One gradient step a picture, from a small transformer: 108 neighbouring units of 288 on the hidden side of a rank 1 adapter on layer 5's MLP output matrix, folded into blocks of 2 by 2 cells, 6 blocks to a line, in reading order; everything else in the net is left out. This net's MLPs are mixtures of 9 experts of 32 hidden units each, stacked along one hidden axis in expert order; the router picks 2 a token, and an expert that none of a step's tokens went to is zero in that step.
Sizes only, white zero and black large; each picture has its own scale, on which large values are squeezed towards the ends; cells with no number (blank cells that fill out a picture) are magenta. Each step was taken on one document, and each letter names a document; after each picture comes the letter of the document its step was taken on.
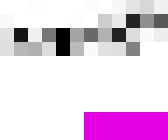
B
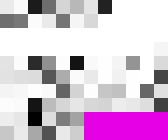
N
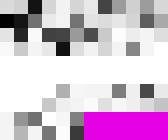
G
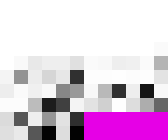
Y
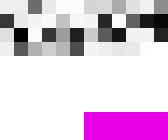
B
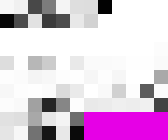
N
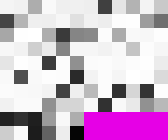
Y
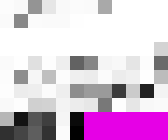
Y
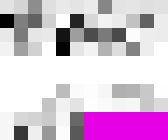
G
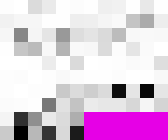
G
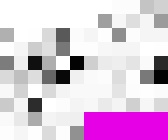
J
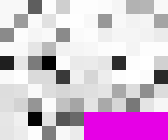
J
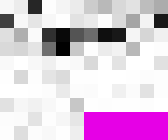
B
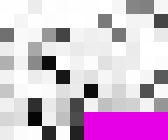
J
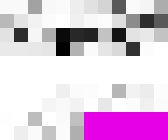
B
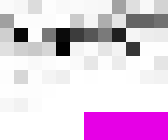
B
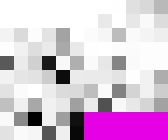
J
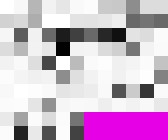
G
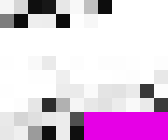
N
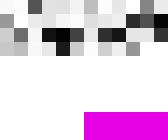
B
